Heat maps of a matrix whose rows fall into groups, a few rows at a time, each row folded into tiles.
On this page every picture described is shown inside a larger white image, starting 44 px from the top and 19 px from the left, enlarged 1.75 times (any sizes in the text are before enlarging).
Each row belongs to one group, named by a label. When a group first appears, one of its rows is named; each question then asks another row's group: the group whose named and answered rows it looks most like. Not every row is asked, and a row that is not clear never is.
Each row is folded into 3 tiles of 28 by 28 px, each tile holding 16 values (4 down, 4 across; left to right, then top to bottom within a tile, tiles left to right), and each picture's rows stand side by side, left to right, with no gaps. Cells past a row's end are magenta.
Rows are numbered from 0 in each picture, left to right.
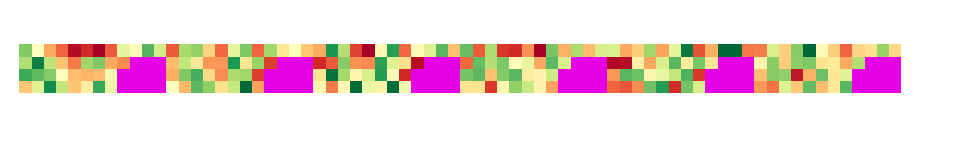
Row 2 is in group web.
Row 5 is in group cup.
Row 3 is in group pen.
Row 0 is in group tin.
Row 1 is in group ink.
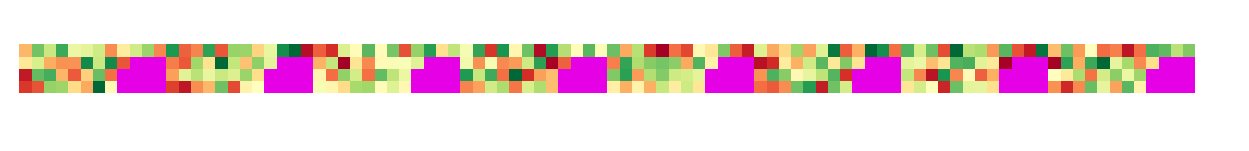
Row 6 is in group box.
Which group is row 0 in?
ink
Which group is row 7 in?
cup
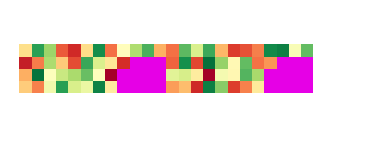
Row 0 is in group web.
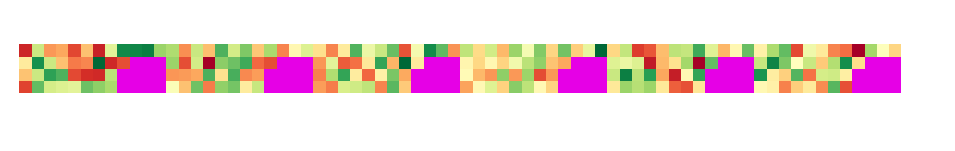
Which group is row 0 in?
tin
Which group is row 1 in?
box
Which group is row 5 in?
pen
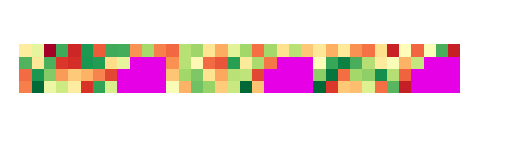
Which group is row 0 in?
tin
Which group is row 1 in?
ink
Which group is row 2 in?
pen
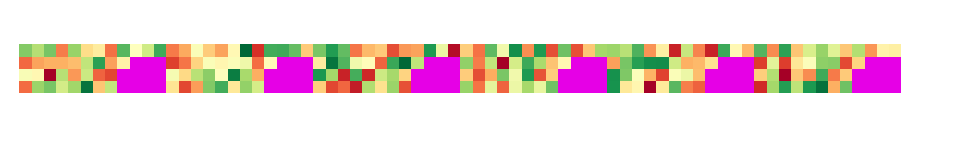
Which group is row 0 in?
box
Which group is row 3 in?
box
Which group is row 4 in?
pen
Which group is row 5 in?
box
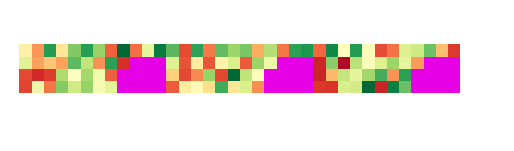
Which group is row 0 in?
box
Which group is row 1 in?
box
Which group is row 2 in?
cup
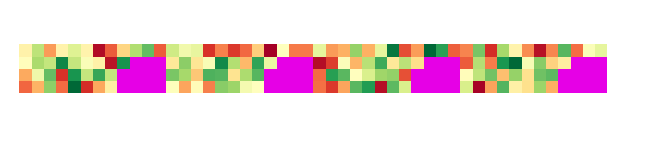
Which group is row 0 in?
cup
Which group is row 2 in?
web
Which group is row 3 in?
cup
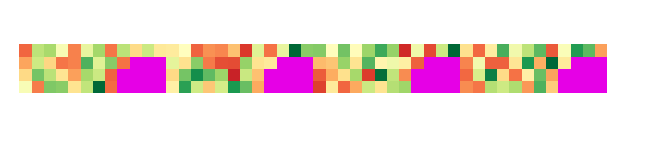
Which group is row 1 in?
tin
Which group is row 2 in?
box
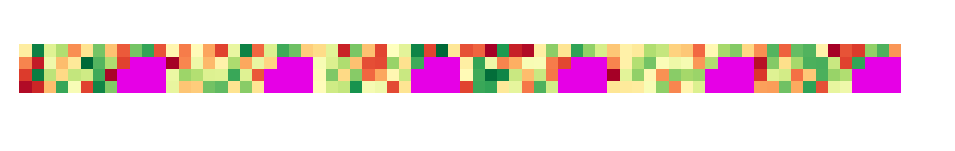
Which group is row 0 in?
web
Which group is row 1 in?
web
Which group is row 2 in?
tin
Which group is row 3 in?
tin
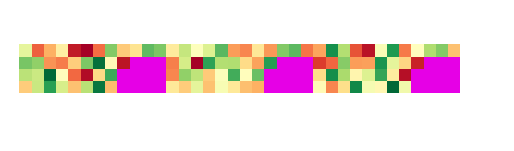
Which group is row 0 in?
tin
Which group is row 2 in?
web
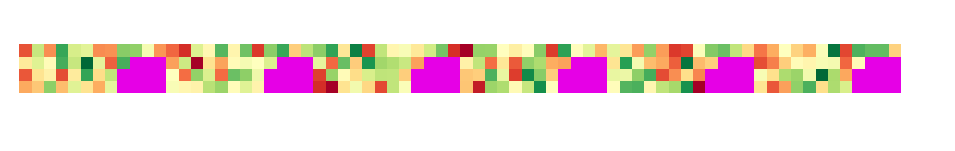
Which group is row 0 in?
cup
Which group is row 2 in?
web
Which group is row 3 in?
ink
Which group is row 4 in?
tin
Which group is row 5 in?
web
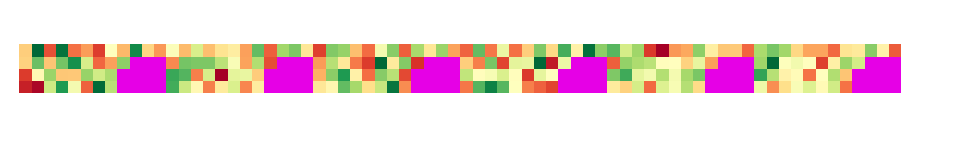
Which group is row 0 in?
cup
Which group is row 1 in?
pen
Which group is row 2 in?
ink
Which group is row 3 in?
tin
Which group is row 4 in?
pen
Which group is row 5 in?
pen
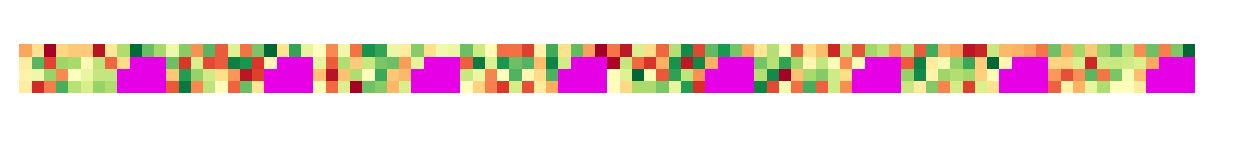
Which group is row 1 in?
tin
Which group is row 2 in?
box
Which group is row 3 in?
pen
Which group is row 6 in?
pen
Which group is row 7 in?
box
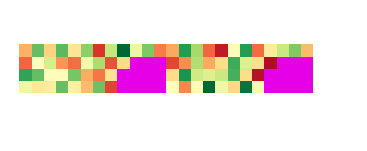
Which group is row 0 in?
tin
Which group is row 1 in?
web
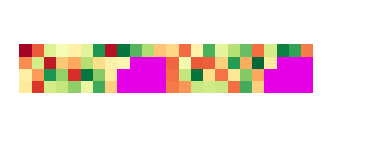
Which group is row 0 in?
ink
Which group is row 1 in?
ink
